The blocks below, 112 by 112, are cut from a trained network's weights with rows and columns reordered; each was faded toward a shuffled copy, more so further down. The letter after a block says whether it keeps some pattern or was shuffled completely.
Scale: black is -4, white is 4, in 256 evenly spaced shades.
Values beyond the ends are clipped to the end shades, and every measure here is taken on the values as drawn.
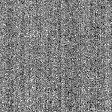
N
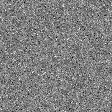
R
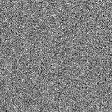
N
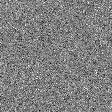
R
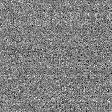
N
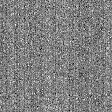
N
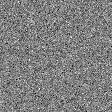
R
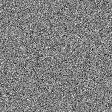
R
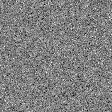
R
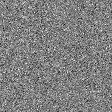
R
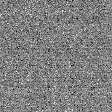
N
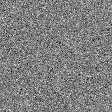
R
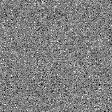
N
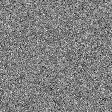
R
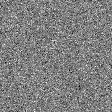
R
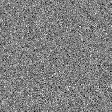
N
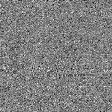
N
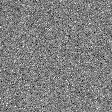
R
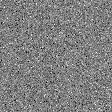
R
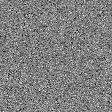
R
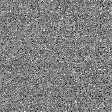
N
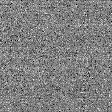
N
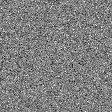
R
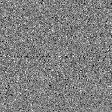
N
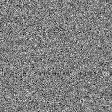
N
